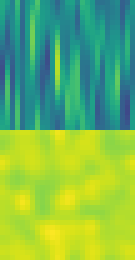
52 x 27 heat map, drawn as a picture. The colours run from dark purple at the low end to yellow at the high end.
It is made of 2 by 1 panels. Panel 1,1: middling, streaked downward, strong in contrast. Panel 2,1: very high, blotchy, faint in contrast.
